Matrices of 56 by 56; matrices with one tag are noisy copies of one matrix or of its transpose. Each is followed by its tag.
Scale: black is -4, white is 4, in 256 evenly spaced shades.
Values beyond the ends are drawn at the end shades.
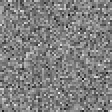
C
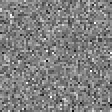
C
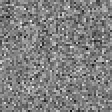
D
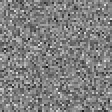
C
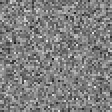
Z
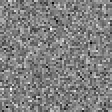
C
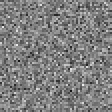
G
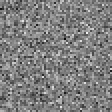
D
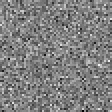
C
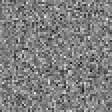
G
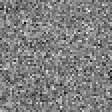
D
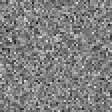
Z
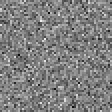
C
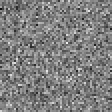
D
